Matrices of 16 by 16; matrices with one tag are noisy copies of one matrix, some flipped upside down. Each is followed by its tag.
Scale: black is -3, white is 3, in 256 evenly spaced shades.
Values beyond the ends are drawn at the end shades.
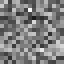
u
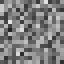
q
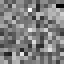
u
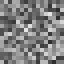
u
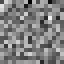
q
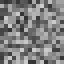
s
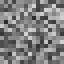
u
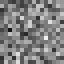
s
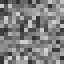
s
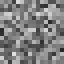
u
